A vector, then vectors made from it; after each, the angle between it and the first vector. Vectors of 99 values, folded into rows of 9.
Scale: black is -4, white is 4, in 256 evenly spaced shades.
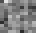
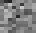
partly opposed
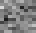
partly aligned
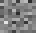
orthogonal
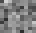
nearly parallel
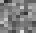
nearly opposite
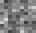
nearly opposite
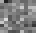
nearly opposite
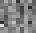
partly aligned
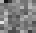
nearly opposite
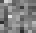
nearly parallel
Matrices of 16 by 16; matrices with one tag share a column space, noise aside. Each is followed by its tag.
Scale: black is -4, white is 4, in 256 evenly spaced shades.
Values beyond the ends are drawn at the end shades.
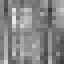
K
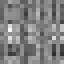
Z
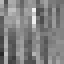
K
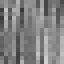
K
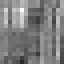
K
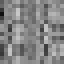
Z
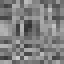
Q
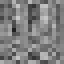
Q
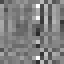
Q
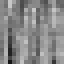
K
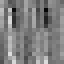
K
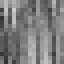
K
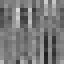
K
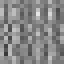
Z
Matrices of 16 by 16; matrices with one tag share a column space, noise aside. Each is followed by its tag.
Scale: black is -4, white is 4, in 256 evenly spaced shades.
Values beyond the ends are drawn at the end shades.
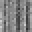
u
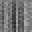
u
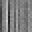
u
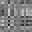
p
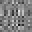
p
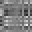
p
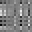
p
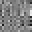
p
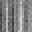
u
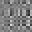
p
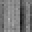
u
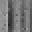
u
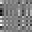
p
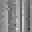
u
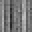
u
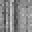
u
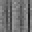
u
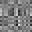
p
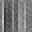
u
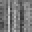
u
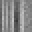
u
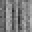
u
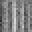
u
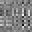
p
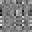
p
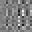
p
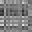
p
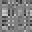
p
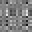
p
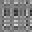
p
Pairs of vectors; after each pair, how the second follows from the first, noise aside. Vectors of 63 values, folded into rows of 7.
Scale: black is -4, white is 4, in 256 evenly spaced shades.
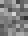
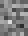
wrapped around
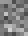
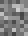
wrapped around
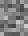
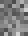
shuffled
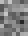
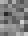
reversed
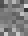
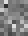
wrapped around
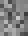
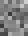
shuffled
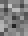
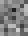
reversed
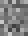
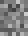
reversed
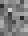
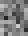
reversed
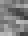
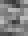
wrapped around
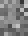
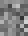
wrapped around
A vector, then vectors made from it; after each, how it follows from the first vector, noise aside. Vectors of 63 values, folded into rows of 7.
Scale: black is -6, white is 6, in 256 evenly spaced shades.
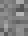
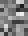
scaled up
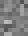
reversed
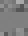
partly zeroed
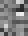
scaled up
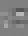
partly zeroed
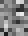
scaled up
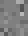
partly zeroed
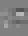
partly zeroed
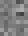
negated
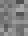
negated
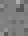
partly zeroed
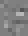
partly zeroed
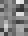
scaled up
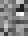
scaled up
